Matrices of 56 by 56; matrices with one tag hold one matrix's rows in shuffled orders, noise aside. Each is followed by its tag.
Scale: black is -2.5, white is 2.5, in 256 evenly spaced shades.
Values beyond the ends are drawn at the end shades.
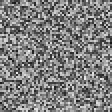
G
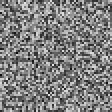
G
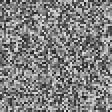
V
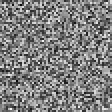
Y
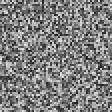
Y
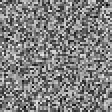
V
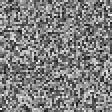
G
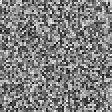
V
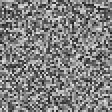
Y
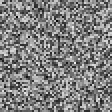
G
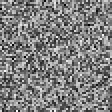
Y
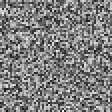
G
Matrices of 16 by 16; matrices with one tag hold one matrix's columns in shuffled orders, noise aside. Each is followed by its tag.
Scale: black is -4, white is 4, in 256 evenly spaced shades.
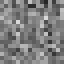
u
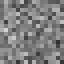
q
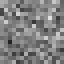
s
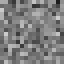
u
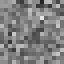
u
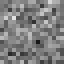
s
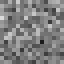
s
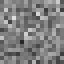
s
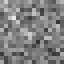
s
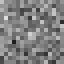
s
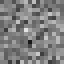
q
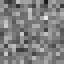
u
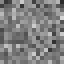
u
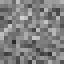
s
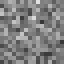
s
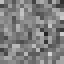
u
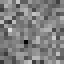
q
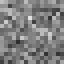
s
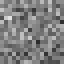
s
